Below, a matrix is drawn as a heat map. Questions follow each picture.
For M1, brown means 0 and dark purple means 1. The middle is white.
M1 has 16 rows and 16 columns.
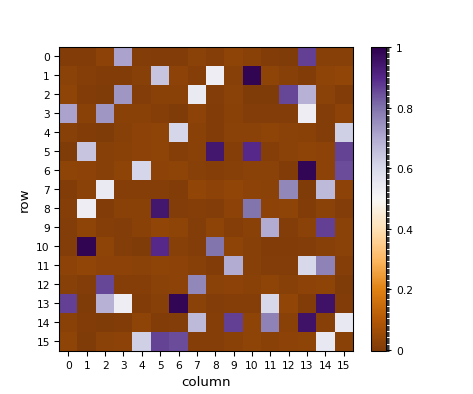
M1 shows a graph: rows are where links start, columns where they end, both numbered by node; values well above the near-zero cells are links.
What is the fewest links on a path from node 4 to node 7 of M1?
3
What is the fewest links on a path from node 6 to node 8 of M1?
3
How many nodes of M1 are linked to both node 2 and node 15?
0
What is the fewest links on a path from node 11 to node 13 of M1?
1
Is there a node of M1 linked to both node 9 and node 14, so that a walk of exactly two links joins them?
yes
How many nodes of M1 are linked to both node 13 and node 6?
0
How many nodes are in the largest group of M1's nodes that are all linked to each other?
4
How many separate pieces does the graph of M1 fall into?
1
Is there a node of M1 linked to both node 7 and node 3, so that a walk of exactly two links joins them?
yes
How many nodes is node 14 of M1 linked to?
5
